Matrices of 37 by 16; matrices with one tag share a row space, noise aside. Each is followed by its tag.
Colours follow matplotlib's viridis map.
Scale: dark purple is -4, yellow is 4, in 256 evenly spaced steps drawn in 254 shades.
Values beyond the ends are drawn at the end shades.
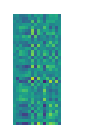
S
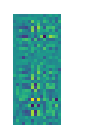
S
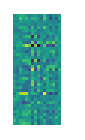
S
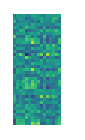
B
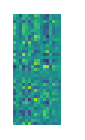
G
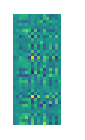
S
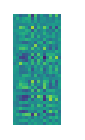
S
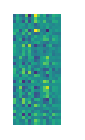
G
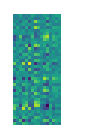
G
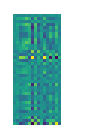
S
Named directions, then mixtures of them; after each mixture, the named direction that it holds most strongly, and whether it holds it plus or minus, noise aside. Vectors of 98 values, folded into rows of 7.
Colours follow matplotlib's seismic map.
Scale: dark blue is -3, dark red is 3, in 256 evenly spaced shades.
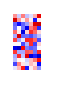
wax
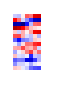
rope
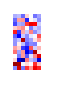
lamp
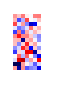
lamp, minus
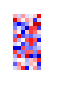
wax, plus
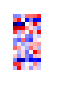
rope, plus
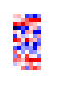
rope, minus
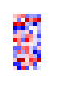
lamp, minus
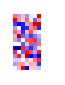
wax, plus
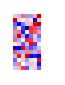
wax, plus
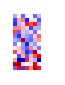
lamp, plus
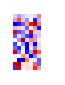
lamp, plus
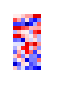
rope, plus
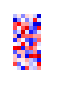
wax, minus
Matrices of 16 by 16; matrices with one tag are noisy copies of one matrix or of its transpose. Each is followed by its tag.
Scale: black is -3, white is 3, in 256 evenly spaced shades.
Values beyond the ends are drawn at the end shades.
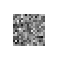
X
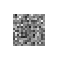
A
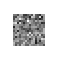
X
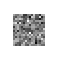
X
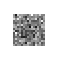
A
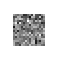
X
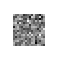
X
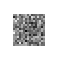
A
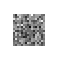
A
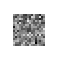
X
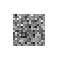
A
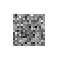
A
